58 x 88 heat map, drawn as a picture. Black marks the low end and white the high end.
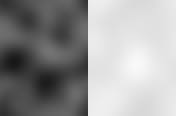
The table splits into one row of 2 panels. Panel 1,1: low, smooth. Panel 1,2: very high, smooth, faint in contrast.
